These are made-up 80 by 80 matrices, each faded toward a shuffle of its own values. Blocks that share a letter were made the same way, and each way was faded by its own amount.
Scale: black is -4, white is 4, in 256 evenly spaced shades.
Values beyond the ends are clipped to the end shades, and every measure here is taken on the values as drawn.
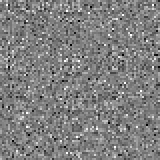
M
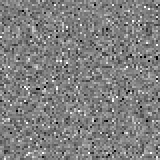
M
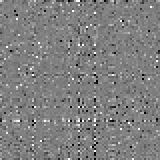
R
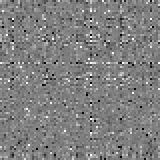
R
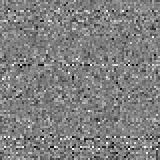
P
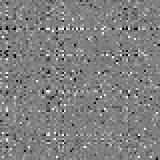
R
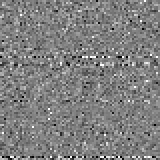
P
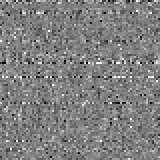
P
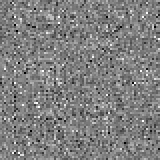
M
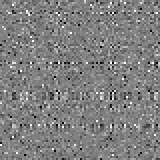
R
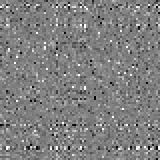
R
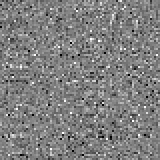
M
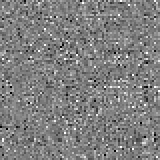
M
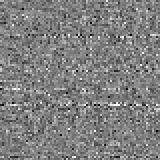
P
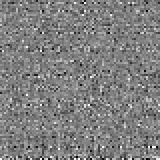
P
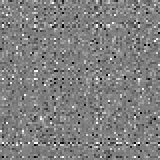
R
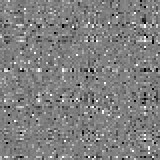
R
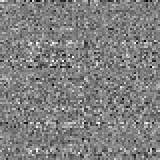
P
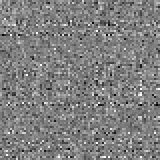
P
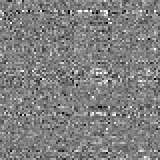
P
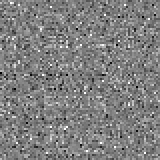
M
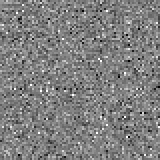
M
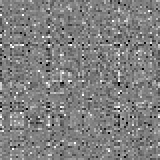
R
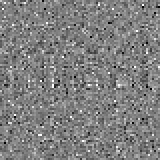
M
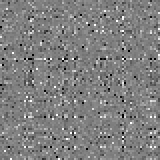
R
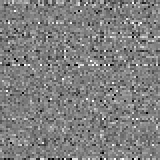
P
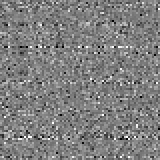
P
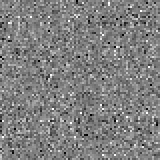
M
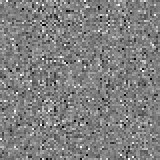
M
